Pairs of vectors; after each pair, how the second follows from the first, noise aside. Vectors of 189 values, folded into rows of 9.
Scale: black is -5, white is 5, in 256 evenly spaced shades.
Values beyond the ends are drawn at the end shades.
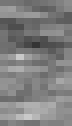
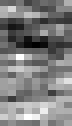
scaled up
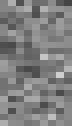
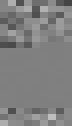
partly zeroed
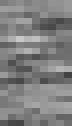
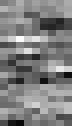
scaled up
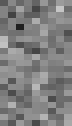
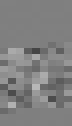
partly zeroed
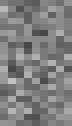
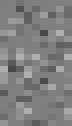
partly zeroed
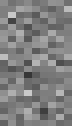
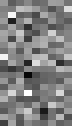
scaled up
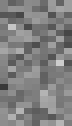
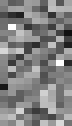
scaled up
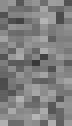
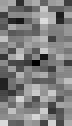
scaled up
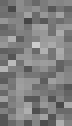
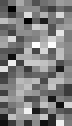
scaled up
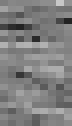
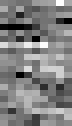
scaled up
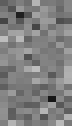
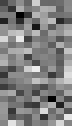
scaled up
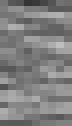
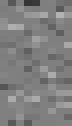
partly zeroed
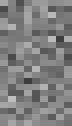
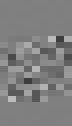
partly zeroed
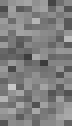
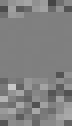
partly zeroed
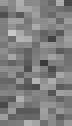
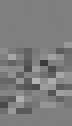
partly zeroed
